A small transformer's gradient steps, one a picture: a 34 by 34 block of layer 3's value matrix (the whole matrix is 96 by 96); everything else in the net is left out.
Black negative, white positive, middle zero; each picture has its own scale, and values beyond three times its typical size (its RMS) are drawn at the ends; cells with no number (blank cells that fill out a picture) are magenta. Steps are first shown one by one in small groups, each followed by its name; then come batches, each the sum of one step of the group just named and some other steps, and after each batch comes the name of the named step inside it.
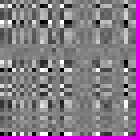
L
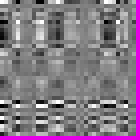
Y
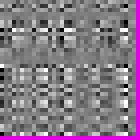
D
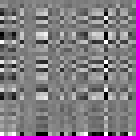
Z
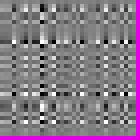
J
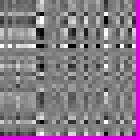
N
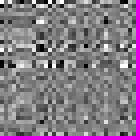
N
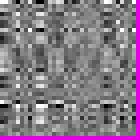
Y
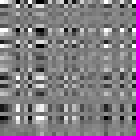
N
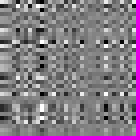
J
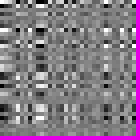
N
